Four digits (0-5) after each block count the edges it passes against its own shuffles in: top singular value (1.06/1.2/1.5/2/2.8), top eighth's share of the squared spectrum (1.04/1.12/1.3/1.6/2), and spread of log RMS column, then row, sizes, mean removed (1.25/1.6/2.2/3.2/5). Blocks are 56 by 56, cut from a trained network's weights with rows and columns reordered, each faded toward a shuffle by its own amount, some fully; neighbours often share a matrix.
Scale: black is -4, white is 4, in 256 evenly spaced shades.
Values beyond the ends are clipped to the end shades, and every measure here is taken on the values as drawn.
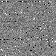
2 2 0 1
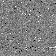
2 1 0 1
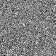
1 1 0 0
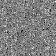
3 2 1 0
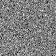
1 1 0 0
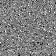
0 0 0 0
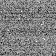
2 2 0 0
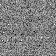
0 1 0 0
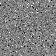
0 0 0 0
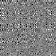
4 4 2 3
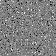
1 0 0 0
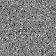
2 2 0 0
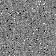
1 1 0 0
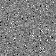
2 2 1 0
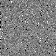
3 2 1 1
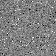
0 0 0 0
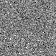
0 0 0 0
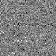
3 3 1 1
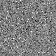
2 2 0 1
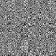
3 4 2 2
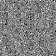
3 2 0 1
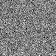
1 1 0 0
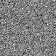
1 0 0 0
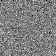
1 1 0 0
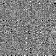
2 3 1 2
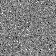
0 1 0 0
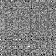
3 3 1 2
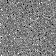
1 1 0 0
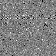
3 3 0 2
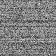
3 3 0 1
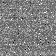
1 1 0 0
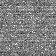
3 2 0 0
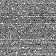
3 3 0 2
